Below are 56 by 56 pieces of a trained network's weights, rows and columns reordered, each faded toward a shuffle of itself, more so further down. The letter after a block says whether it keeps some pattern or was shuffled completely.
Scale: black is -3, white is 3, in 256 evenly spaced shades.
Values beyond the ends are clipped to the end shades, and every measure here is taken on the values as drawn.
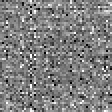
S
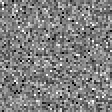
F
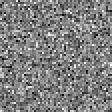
F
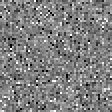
F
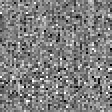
S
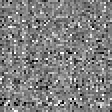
S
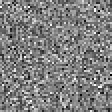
S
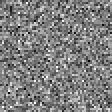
F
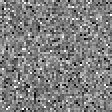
F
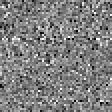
S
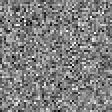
S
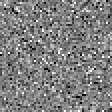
F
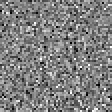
S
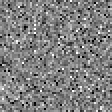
F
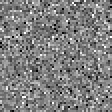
F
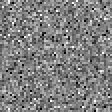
F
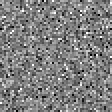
F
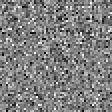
S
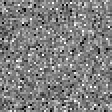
F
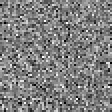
S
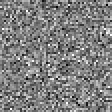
S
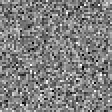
F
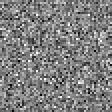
S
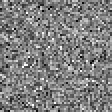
F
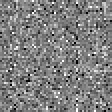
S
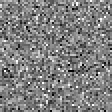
F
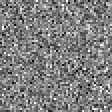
F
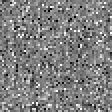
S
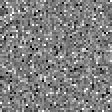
F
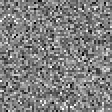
F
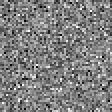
S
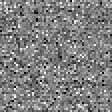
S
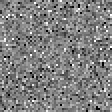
F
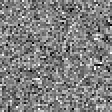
S
